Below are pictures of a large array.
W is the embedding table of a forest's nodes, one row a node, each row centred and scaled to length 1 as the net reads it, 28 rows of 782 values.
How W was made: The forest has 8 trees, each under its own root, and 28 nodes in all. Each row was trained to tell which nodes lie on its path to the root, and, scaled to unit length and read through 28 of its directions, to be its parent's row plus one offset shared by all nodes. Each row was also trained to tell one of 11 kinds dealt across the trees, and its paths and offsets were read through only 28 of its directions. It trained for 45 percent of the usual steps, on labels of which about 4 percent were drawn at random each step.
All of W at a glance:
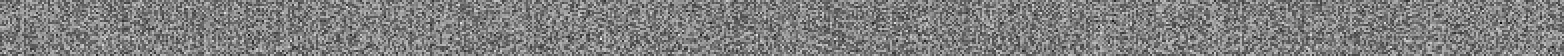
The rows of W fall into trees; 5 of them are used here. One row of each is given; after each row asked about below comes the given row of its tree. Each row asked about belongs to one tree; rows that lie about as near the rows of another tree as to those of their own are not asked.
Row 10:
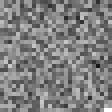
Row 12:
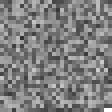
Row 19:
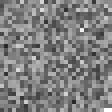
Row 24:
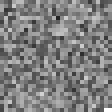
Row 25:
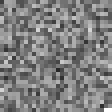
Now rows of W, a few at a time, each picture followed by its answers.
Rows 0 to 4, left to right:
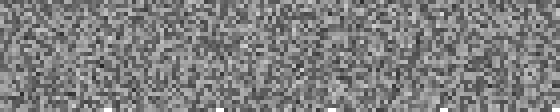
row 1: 10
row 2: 19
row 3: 25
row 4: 24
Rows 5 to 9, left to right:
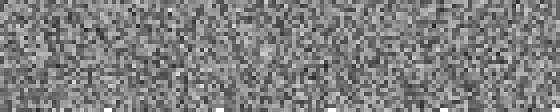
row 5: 25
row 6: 12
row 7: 10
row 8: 24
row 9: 12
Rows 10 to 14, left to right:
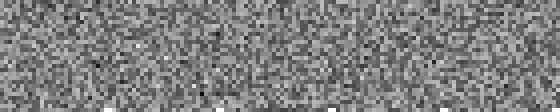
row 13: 24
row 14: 10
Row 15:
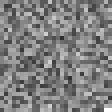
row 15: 24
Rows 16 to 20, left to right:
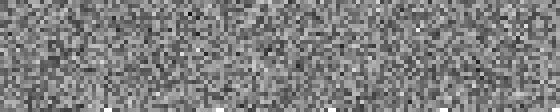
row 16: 25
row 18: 19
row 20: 25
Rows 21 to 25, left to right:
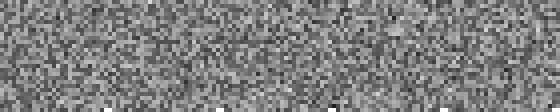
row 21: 25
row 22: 12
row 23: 24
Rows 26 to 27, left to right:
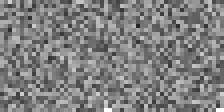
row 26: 10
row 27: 19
